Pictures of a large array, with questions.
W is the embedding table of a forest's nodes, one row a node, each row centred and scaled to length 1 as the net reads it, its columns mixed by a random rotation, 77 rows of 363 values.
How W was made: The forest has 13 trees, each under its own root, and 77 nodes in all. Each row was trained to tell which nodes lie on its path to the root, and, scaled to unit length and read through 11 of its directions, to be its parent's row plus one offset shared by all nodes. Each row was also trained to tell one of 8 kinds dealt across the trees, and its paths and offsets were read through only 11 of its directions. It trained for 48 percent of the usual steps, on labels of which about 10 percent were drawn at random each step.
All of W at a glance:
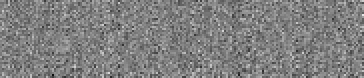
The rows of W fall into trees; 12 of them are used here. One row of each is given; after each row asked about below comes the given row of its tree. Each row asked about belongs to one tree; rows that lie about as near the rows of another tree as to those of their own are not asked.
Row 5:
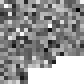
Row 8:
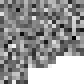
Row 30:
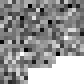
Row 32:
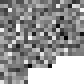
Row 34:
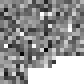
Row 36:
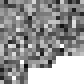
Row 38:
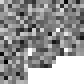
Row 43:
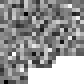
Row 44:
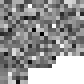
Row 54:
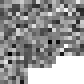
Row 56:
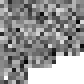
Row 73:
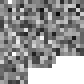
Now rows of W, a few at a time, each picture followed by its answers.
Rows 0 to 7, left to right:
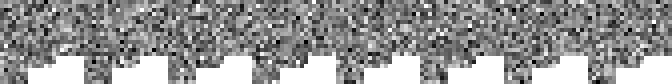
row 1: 56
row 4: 73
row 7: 30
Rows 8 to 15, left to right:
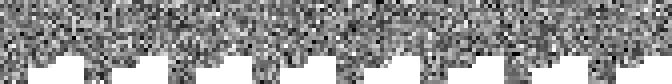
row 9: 36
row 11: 73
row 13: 38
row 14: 8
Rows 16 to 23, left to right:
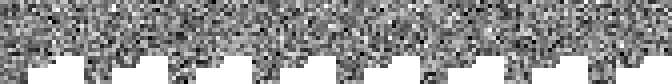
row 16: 8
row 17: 38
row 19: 44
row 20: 44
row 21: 34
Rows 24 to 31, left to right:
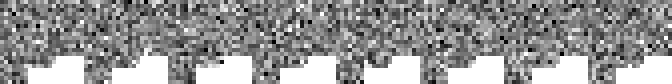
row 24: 54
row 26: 8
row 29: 73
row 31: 8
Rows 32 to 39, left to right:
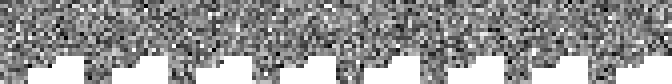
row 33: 36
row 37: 56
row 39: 8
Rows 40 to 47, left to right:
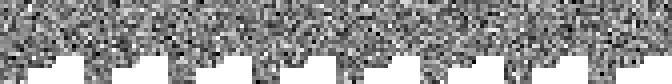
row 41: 56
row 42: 8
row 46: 36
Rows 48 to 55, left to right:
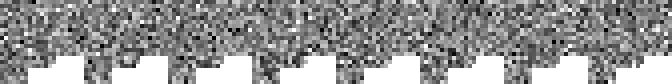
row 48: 56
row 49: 38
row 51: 56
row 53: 34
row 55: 73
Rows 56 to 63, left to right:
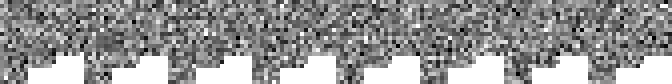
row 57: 36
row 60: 54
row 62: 56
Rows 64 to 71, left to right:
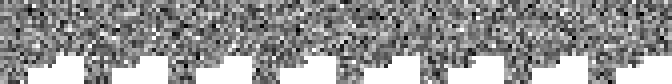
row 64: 73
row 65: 43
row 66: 43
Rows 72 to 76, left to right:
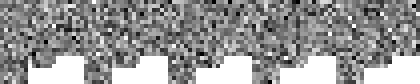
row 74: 34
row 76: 73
